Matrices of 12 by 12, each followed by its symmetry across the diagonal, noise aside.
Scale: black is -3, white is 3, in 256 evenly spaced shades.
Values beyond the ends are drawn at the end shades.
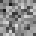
symmetric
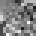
antisymmetric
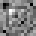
symmetric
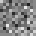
symmetric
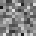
neither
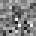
neither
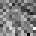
antisymmetric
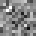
symmetric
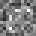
symmetric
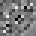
symmetric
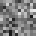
antisymmetric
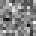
neither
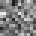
antisymmetric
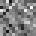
antisymmetric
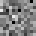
neither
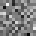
antisymmetric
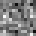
antisymmetric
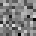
neither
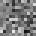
neither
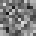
symmetric
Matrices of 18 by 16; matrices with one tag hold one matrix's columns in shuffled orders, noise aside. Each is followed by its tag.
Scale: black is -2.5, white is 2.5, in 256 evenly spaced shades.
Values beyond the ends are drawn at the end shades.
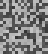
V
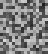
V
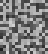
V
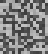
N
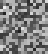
V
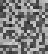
V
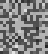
N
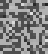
V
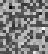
V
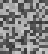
N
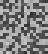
V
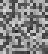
V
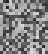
N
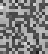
V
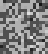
N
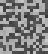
V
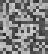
N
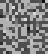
N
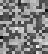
V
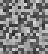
V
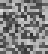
V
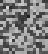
V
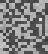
N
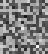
V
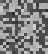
N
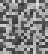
N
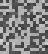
V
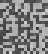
N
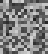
N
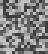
V
